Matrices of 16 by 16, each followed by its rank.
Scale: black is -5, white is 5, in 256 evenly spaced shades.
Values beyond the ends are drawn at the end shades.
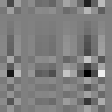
one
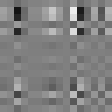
one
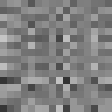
two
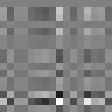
one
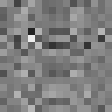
three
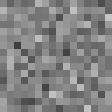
full rank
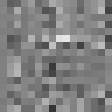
three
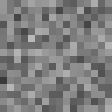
full rank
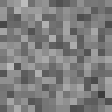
full rank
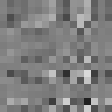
two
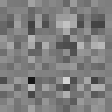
two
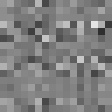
three
